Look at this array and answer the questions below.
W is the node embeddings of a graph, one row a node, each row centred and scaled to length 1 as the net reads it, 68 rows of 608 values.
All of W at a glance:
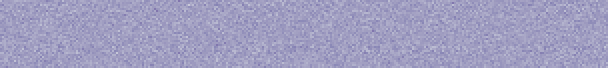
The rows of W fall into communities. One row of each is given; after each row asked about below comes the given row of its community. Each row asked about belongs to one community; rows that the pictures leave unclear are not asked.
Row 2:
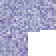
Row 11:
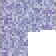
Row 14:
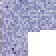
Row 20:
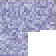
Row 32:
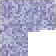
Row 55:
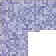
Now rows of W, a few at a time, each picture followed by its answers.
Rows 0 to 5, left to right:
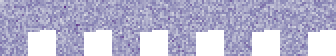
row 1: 32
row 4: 32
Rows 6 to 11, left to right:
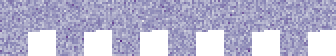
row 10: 11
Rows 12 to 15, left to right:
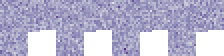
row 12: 32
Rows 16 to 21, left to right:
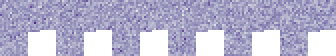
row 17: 2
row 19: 32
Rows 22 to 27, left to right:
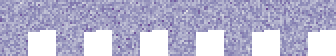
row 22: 55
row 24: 55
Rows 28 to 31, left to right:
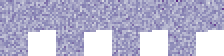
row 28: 55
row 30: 20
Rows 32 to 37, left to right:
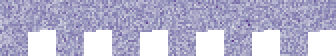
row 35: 11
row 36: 55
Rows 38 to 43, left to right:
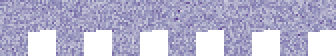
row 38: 11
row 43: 55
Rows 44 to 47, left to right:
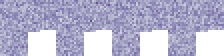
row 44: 32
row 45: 2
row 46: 2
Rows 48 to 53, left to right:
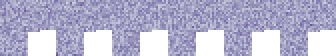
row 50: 32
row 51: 32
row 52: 11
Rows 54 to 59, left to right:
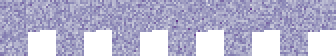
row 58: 20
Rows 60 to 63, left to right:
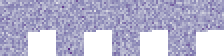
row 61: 14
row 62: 11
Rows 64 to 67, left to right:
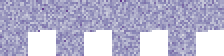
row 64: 11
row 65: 55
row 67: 11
